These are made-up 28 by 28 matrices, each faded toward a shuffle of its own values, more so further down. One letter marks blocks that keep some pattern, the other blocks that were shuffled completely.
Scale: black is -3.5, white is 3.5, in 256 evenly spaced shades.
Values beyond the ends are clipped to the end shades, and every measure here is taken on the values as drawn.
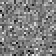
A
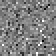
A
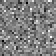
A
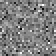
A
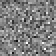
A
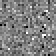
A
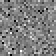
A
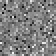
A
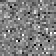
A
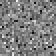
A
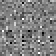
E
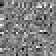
E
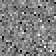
A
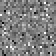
A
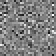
E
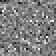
A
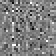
E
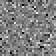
A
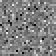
A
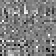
E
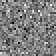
A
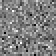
A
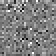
E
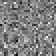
E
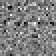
E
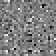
E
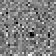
E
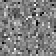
E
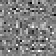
E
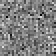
A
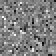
A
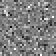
A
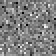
A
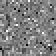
A
